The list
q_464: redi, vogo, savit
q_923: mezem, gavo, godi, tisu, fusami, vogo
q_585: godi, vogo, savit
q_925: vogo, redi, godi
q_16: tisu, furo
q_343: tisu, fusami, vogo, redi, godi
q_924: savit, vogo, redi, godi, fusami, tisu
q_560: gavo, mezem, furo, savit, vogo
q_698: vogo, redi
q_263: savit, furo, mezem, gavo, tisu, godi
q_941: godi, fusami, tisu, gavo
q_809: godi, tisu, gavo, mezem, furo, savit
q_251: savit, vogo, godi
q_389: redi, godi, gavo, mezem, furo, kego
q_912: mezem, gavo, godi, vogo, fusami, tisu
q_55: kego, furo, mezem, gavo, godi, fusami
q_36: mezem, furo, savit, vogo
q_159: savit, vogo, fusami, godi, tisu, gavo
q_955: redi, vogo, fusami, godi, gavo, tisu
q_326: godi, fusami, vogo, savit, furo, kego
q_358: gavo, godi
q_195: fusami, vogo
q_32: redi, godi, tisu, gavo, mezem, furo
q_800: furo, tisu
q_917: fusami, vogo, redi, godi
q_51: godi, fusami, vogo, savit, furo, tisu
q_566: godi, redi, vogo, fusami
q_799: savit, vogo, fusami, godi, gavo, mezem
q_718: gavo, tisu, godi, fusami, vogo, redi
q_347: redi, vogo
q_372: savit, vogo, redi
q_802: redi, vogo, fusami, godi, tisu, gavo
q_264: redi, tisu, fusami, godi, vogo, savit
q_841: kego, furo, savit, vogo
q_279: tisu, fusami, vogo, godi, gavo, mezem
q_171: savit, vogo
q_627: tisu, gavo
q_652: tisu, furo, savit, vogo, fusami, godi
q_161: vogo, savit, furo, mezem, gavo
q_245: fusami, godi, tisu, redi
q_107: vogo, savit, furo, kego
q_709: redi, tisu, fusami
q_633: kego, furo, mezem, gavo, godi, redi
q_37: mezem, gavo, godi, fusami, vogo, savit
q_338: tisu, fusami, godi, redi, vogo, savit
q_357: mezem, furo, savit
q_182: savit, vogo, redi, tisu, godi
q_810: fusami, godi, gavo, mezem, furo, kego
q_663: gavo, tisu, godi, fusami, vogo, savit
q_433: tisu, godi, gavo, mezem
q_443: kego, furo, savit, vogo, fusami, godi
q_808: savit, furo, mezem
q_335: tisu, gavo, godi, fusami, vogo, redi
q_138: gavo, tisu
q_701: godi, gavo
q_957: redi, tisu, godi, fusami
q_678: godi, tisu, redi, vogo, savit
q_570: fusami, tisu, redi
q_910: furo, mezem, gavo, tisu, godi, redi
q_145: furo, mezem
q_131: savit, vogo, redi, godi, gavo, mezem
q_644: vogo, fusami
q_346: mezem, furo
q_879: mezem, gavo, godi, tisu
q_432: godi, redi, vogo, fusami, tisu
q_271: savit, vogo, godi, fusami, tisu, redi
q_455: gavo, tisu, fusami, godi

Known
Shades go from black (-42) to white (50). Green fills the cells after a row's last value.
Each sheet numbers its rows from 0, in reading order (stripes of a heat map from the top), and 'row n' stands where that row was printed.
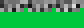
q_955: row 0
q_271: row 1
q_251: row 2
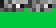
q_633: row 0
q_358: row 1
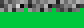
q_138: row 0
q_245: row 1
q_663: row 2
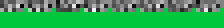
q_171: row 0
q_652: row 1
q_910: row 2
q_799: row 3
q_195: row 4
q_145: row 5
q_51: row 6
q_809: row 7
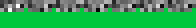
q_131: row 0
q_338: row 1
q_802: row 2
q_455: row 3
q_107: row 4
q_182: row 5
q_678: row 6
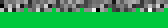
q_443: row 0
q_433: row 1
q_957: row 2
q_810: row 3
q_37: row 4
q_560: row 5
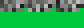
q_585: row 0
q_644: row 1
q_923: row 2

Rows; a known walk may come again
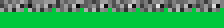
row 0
q_709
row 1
q_271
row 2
q_570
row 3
q_16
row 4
q_145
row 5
q_917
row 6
q_644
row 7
q_698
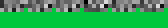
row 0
q_802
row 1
q_347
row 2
q_346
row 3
q_263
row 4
q_941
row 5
q_808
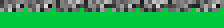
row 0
q_357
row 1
q_800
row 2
q_335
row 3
q_923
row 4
q_566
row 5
q_55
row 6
q_326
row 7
q_182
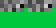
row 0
q_195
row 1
q_464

